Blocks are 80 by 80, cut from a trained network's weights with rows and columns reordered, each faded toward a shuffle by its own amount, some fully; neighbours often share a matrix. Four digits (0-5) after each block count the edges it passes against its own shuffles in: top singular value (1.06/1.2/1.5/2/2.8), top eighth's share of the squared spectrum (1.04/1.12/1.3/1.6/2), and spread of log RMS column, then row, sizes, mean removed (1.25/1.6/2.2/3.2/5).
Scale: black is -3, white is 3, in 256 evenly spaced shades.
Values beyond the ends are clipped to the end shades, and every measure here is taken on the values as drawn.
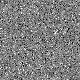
1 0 0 0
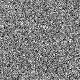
2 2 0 0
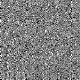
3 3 2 1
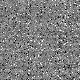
2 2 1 0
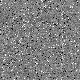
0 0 0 0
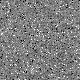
0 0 0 0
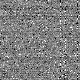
2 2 2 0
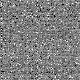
2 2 2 0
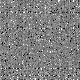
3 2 0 2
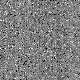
1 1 0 1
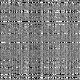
4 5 0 4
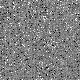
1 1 0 1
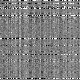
4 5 0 4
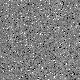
1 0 0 0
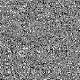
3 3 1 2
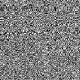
3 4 1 3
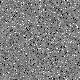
0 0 0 0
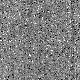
2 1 0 0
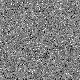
0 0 0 0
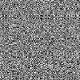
4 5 1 3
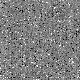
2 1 0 0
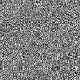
4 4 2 3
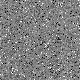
0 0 0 1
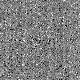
2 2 0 1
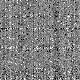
3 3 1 2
